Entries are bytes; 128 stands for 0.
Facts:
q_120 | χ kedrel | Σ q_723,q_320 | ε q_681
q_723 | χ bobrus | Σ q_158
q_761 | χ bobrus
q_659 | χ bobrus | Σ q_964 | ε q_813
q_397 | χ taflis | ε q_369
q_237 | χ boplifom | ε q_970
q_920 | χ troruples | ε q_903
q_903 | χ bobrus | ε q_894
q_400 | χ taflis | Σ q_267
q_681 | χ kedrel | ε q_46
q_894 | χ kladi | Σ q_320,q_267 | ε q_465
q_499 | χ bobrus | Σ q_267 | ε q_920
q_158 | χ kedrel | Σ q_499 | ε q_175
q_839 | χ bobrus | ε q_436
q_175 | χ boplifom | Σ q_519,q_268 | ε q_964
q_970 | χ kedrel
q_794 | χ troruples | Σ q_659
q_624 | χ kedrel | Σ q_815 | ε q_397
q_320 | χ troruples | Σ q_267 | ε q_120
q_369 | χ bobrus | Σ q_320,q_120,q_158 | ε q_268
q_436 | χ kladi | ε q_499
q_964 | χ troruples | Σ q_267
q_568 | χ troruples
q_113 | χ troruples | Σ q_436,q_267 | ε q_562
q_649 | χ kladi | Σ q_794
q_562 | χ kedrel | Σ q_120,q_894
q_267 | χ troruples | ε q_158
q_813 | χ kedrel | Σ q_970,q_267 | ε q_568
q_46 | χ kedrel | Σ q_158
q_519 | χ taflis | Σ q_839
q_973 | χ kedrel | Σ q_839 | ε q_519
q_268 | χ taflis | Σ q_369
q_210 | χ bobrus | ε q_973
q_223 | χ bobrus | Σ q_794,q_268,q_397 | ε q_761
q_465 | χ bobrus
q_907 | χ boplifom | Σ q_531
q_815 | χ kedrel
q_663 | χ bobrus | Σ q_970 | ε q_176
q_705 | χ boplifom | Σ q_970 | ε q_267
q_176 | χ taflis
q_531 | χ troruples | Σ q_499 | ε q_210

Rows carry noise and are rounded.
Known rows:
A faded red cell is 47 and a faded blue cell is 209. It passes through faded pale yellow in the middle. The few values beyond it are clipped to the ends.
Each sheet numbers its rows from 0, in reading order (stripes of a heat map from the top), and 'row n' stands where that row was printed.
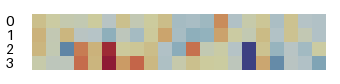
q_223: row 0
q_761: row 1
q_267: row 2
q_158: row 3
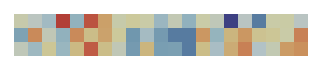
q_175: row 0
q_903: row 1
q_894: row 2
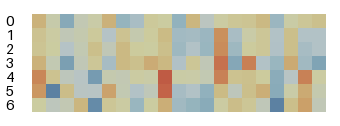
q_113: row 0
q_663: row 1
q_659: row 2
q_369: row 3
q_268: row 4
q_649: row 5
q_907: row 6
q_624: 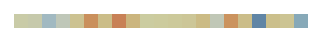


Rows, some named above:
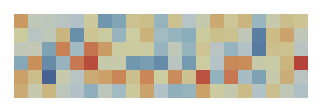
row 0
q_568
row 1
q_907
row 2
q_705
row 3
q_920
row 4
q_397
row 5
q_761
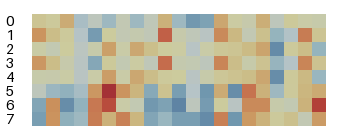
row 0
q_465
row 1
q_176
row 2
q_813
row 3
q_400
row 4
q_813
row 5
q_436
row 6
q_920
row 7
q_499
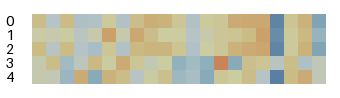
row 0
q_46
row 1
q_813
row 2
q_46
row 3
q_839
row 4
q_237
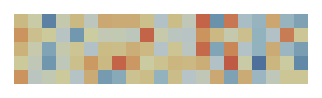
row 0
q_210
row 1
q_176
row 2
q_369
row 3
q_120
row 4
q_964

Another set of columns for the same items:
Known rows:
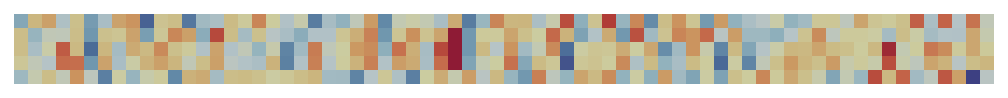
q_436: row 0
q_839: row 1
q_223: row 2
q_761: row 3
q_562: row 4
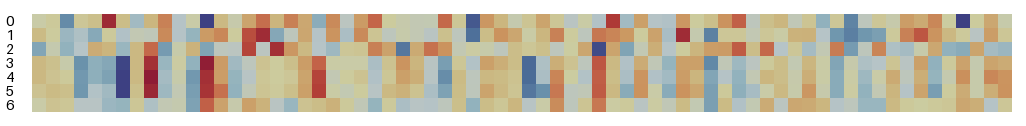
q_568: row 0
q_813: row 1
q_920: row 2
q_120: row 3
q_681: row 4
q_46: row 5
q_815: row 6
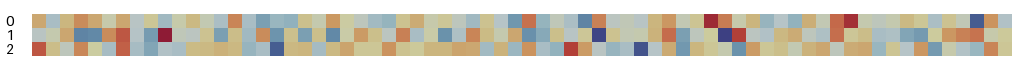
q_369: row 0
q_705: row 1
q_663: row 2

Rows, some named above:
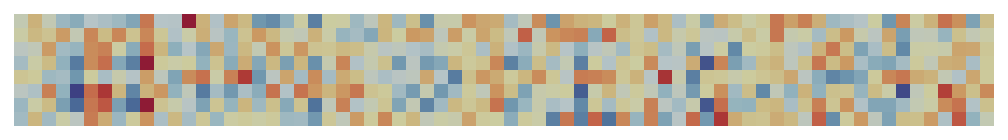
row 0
q_158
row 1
q_400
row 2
q_907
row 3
q_175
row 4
q_813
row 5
q_237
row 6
q_175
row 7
q_267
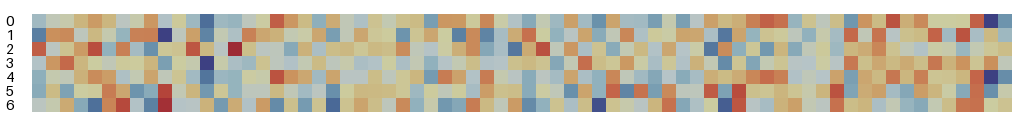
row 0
q_113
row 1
q_894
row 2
q_210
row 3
q_649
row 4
q_113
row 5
q_964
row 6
q_705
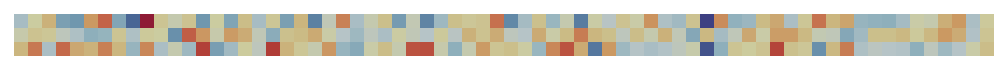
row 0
q_175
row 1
q_815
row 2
q_176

